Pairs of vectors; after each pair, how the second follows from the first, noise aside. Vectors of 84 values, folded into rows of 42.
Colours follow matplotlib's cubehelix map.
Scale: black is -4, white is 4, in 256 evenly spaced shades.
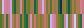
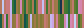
copied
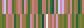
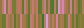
shrunk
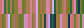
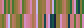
copied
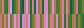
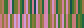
copied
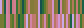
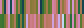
copied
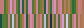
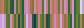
shuffled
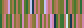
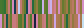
shuffled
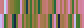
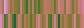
shrunk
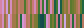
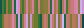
shuffled
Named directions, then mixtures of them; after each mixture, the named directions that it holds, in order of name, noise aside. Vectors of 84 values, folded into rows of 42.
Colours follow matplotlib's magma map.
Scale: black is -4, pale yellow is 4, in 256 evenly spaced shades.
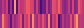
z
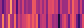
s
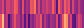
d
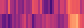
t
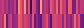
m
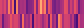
z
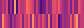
z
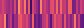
m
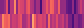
t, z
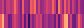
d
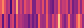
s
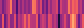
s, t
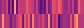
z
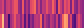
d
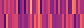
m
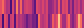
s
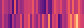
t, z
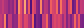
m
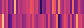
d, z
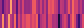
s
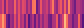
d, m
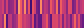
m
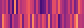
z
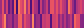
m, z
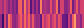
d, m
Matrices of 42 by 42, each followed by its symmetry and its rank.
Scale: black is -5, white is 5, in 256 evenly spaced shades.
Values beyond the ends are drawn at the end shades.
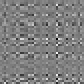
neither, rank two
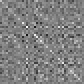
symmetric, rank five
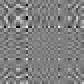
symmetric, rank two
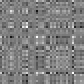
symmetric, rank two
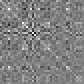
symmetric, rank five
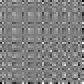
symmetric, rank two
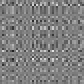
neither, rank two
